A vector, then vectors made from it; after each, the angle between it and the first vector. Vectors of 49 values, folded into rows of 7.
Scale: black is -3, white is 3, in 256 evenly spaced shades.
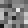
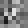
orthogonal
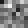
partly opposed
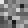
orthogonal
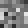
nearly parallel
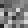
nearly parallel
